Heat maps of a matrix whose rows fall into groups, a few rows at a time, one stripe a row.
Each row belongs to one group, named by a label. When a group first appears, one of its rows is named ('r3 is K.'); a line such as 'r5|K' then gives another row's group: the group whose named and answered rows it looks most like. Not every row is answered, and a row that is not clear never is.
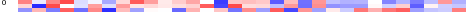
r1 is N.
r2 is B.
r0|N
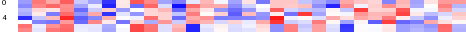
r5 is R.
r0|B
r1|B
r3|B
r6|N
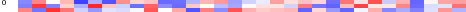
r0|B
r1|B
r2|N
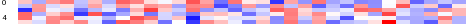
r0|N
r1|B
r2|B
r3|R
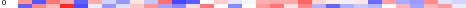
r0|R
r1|B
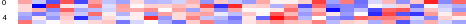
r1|N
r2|N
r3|R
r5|R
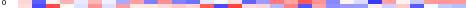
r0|R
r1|N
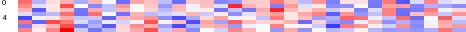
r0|R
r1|N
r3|R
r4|B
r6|B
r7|N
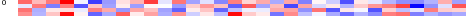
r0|N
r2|R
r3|N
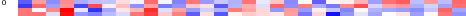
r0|B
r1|B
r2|N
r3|N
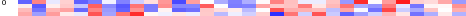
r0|B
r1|R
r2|R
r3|N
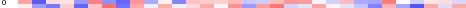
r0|R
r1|R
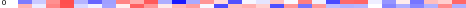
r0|B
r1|N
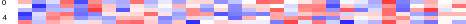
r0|R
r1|R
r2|R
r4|B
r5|N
